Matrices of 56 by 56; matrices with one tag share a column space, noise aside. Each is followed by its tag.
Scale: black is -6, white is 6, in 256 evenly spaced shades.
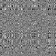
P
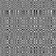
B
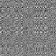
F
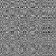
F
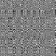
B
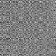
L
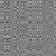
L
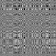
P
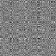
L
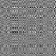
F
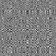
B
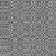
L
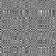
B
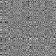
L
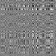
P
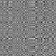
L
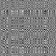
B
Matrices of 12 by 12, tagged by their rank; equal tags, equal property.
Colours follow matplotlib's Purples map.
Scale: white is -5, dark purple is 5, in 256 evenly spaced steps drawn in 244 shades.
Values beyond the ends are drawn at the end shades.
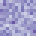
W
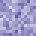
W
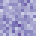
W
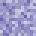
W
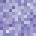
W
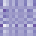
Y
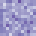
W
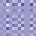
Y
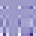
Y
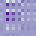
Y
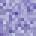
W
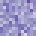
W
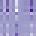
Y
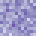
W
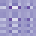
Y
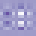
Y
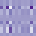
Y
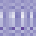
Y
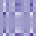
Y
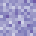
W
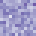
W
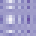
Y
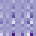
Y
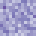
W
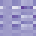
Y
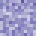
W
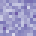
W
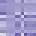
Y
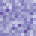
W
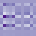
Y
